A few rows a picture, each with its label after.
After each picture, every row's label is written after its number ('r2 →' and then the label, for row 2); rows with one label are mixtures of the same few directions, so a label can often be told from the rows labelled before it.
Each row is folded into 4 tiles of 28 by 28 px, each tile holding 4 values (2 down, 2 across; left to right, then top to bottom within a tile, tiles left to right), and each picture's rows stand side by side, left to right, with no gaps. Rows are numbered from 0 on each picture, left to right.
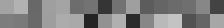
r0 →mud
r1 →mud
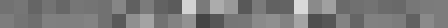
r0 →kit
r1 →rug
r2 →rug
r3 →mud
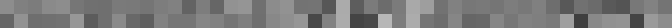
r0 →mud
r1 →rug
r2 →mud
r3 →rug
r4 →rug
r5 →mud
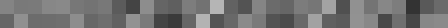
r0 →mud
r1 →mud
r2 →mud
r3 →rug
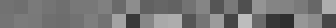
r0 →mud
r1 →mud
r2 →mud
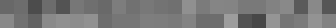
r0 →kit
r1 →rug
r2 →rug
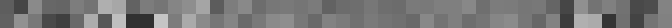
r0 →mud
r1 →rug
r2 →mud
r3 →mud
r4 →mud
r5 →rug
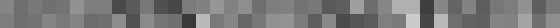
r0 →rug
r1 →mud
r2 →mud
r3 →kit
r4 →kit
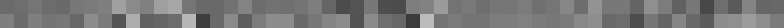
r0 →mud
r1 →mud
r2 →mud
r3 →mud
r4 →kit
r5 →kit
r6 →kit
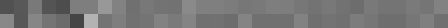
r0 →mud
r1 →rug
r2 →mud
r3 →mud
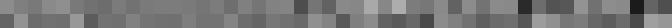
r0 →mud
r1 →mud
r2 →rug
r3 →kit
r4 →rug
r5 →rug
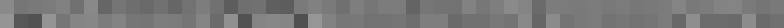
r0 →rug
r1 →kit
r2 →mud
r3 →rug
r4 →kit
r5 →kit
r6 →mud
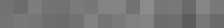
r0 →mud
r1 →kit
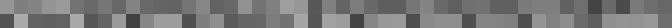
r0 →mud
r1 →mud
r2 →kit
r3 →mud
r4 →mud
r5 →kit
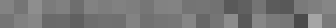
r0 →kit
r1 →mud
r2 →mud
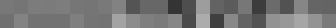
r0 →mud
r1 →kit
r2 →kit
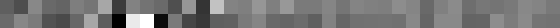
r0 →mud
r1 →rug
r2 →kit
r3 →kit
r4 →rug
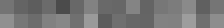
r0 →kit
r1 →kit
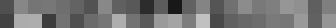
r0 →rug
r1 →kit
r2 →kit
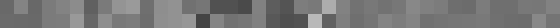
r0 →kit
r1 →mud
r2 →mud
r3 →rug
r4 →mud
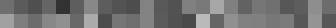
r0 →kit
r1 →mud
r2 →kit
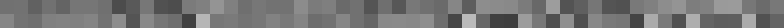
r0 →kit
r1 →mud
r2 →rug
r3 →kit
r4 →mud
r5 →mud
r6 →mud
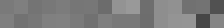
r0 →mud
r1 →mud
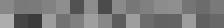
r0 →rug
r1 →mud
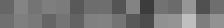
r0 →rug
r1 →kit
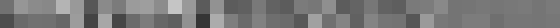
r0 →kit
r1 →kit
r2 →mud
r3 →mud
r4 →rug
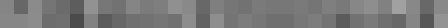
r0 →kit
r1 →kit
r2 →mud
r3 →kit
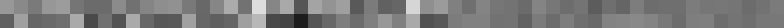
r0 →mud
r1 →mud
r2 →kit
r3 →rug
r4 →kit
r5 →kit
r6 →rug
